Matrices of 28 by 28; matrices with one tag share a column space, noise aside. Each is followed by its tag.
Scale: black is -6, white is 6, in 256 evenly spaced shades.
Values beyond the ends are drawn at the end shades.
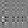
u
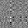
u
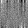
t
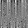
t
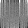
t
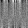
t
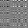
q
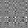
u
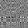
u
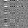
q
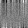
t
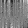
t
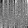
t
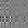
u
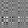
u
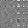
q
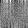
t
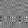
u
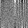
t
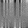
t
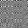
q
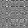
q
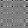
q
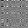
q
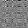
q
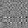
u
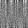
t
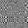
u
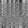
t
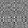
u
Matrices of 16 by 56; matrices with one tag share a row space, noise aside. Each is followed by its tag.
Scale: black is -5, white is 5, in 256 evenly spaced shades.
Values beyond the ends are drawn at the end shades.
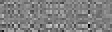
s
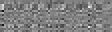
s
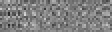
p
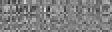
p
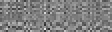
p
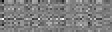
s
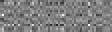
s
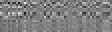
p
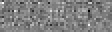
s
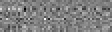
p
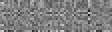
s
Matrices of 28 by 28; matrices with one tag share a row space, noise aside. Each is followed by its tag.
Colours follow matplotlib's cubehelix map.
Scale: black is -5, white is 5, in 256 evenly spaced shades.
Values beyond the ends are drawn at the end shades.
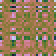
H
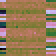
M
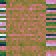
M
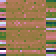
M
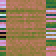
M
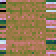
M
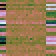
M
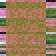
M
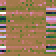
M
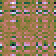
H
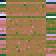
M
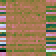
M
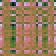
H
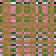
H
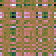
H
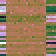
M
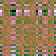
H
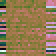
M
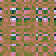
H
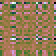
H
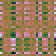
H
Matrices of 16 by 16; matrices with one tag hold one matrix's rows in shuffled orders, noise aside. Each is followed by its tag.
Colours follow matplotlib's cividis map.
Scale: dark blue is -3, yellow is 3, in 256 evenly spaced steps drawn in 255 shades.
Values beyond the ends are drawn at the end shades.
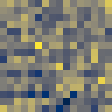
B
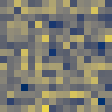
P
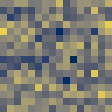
B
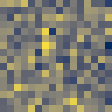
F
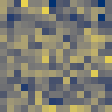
P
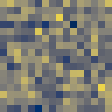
B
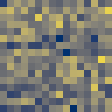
B
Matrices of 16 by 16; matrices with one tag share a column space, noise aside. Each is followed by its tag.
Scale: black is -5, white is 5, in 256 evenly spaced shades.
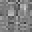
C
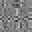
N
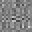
N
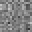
C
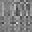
C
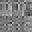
C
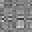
N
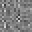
N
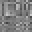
C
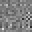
N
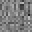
C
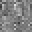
C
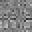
N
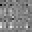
N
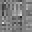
C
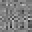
N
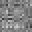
N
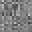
C
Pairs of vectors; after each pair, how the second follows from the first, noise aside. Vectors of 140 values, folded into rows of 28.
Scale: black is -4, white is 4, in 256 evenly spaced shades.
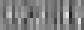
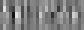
reversed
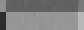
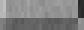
reversed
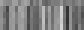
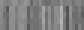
shrunk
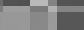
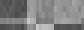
reversed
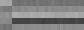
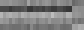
reversed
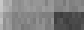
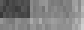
reversed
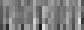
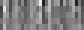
reversed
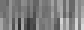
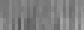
shrunk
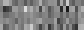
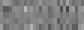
shrunk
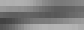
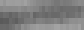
shrunk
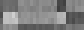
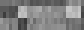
reversed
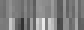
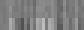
shrunk
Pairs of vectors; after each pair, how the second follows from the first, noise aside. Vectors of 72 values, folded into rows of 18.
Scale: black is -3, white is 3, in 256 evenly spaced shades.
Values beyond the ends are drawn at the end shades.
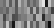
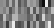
negated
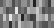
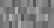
shrunk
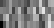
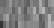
shrunk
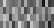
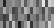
negated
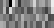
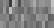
shrunk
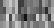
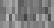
shrunk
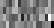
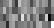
negated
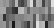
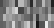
negated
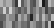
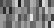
negated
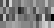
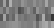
shrunk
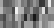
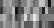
negated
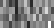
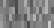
shrunk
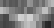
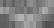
shrunk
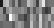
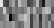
negated
